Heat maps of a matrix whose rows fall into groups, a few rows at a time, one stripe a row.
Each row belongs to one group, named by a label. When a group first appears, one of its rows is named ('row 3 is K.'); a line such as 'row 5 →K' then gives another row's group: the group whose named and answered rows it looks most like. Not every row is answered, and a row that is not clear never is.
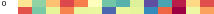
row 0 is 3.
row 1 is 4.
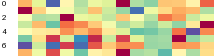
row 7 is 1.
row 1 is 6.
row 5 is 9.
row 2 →4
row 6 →9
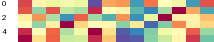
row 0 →1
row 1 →6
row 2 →4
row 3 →3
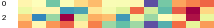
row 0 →3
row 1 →9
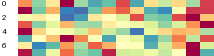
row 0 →1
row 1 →1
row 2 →9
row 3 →1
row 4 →6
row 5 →3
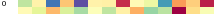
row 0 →9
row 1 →9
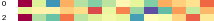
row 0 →4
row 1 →3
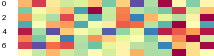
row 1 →9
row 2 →1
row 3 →9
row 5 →6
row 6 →1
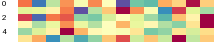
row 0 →6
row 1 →9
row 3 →1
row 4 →3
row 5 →9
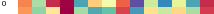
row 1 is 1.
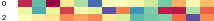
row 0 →1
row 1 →4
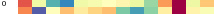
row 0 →4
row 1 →6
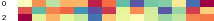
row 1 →1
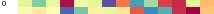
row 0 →4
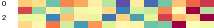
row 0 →3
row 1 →6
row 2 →4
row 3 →9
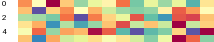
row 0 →1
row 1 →6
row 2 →9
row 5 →6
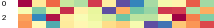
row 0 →6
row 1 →4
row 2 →6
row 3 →3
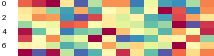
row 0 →1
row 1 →4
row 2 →9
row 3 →3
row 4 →1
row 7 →1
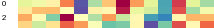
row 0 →9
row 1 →9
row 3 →3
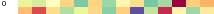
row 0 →9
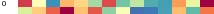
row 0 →3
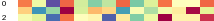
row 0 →4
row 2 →4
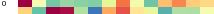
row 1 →1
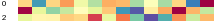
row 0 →1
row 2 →3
